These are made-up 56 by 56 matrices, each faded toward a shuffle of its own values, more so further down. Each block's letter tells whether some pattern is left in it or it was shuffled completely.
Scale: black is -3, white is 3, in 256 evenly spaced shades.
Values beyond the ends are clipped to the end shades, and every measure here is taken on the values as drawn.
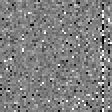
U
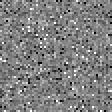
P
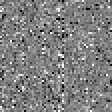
U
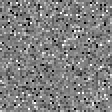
P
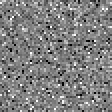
P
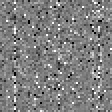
U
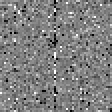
U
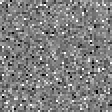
P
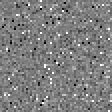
P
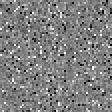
P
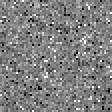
P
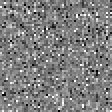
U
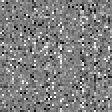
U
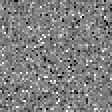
P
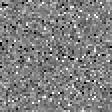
P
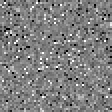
P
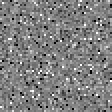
P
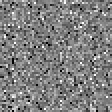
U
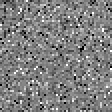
P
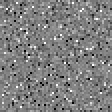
P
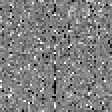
U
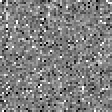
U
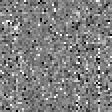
U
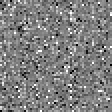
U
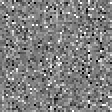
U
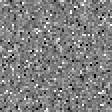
P
